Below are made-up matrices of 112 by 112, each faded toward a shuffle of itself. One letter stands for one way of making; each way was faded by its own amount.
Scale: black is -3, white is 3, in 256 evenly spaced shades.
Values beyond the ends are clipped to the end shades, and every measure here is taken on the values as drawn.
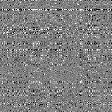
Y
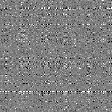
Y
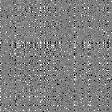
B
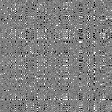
B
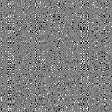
B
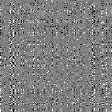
B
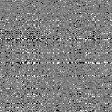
Y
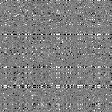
Y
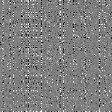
B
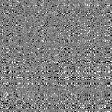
Y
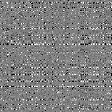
Y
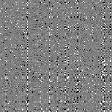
B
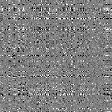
Y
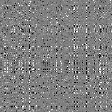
B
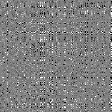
B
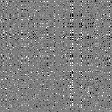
B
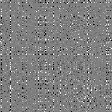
B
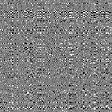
Y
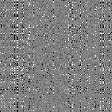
B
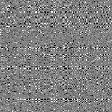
Y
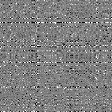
Y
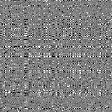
Y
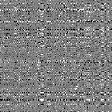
Y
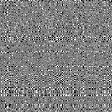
Y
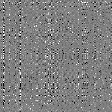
B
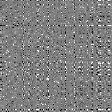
B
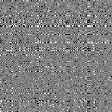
Y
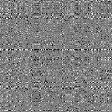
Y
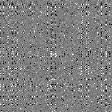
B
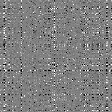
B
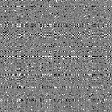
Y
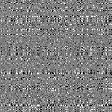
Y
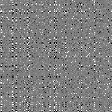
B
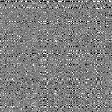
Y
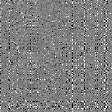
B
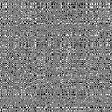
Y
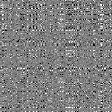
Y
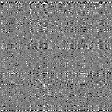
Y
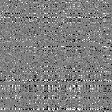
Y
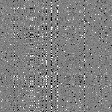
B
